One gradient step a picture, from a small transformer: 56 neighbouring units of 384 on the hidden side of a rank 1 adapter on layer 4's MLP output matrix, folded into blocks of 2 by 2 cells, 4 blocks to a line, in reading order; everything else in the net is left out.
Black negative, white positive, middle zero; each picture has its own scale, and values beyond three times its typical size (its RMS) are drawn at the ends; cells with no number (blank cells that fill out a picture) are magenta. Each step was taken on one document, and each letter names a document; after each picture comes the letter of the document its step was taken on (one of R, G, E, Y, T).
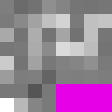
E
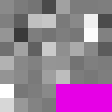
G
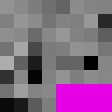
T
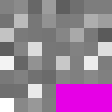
T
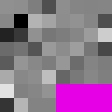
G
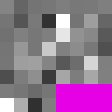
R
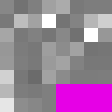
G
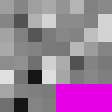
G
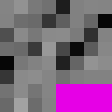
E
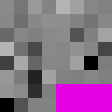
T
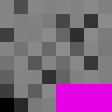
R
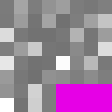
T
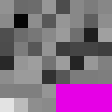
G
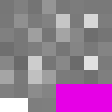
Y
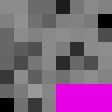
T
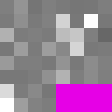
R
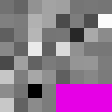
E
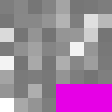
E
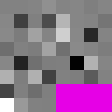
Y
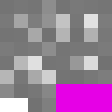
Y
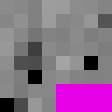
T
